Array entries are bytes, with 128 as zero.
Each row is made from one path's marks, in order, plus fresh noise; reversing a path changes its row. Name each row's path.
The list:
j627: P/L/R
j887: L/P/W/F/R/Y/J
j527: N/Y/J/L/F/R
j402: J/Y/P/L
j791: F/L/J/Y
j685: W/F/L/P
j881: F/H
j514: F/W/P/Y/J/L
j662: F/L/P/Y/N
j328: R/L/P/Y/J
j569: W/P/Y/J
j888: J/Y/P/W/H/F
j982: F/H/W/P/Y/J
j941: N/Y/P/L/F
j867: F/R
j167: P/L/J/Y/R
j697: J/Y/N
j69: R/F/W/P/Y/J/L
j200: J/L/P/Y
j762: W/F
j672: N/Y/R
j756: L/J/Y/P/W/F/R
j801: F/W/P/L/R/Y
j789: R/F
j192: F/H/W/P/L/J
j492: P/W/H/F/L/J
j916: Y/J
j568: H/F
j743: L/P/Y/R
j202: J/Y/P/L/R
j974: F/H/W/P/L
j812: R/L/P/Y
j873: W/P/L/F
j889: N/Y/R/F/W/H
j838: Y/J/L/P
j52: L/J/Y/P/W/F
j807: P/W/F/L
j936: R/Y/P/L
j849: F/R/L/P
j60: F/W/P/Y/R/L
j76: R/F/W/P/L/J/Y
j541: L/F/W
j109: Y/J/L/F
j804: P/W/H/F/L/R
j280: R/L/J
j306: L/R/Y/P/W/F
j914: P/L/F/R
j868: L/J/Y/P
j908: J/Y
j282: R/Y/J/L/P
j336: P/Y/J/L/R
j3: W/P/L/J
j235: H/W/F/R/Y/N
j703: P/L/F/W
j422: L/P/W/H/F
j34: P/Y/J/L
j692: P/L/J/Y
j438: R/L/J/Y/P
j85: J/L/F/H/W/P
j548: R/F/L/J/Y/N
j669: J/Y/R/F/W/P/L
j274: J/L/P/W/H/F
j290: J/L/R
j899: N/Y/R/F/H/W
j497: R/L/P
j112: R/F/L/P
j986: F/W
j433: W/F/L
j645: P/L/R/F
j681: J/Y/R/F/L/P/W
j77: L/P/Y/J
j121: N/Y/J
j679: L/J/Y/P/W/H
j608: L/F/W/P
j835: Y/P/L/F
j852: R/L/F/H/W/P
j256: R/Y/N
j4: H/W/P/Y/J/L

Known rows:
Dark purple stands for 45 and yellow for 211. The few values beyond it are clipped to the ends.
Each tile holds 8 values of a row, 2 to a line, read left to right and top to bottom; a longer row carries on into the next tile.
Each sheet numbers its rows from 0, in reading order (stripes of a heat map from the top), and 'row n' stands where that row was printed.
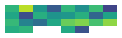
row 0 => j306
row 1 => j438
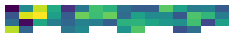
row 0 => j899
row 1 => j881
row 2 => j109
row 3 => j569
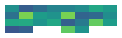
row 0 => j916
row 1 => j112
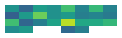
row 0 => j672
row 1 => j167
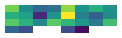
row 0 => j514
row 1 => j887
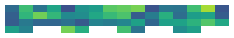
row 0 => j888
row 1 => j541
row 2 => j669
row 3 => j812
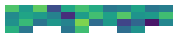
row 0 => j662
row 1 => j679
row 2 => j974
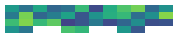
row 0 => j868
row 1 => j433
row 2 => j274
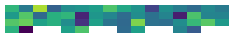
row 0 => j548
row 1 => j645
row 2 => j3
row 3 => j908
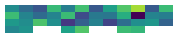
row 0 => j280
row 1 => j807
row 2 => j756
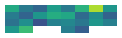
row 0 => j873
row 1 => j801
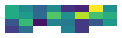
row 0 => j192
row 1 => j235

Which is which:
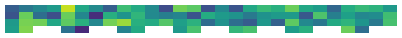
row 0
j838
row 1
j69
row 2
j936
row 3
j52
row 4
j703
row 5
j743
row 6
j681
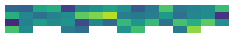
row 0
j685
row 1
j568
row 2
j290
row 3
j336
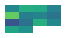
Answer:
j608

